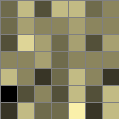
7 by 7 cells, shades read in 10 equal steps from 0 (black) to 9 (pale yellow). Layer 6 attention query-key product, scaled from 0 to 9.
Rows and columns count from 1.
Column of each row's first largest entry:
2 2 2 3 1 5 5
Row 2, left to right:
4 6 5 5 6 5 5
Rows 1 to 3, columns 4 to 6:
7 7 4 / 5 6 5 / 4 6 3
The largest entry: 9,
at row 7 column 5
